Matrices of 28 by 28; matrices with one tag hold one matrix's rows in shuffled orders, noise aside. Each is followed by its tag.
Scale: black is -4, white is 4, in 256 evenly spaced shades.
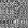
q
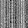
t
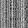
t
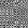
q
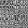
q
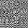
q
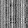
t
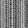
t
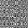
q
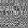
q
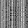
t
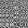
q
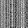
t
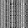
t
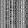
t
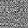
q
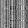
t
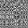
q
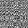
q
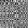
q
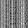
t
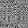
q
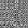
q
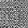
q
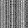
t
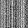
t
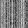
t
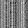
t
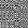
q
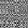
q
